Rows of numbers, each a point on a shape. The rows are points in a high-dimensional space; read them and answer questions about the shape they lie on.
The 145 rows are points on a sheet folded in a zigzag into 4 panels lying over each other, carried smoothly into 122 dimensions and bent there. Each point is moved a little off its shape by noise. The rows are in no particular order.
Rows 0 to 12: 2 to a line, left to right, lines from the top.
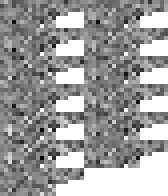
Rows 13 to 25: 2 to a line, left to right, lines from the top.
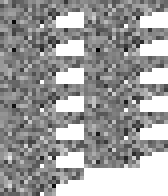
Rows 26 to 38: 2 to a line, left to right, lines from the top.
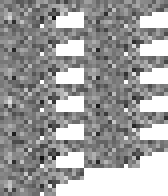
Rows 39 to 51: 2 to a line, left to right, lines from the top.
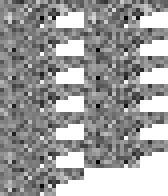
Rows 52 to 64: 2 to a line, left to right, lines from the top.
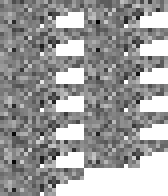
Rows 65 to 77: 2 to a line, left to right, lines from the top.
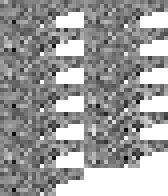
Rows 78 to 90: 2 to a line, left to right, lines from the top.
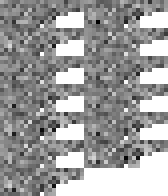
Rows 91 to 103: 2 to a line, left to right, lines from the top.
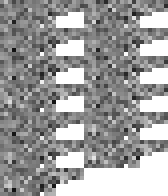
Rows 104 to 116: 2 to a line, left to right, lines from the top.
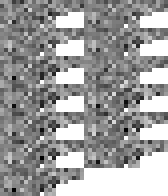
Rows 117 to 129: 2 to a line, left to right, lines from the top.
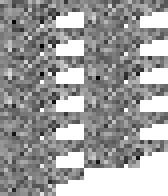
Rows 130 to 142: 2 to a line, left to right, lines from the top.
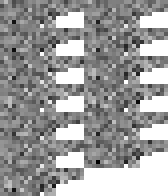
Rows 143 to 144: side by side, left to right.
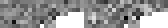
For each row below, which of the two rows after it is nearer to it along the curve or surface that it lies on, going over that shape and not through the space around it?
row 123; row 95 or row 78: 78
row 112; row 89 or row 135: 89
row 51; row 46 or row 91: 46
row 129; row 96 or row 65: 65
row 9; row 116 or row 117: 117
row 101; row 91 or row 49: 49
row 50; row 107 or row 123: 107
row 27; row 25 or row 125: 25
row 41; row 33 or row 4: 33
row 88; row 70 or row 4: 70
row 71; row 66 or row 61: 61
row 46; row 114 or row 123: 114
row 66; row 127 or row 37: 127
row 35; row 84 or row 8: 84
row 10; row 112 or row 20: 112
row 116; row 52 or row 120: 52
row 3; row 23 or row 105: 23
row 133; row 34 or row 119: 119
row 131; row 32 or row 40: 32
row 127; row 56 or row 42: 56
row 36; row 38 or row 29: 29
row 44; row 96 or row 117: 117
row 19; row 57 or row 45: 57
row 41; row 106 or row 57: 106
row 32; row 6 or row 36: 6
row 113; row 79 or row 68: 79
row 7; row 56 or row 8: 56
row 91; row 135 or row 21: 135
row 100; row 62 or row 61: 61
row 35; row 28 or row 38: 28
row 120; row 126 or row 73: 126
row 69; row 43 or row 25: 25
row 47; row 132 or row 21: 132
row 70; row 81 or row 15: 81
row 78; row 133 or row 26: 26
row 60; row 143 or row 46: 143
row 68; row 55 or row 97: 97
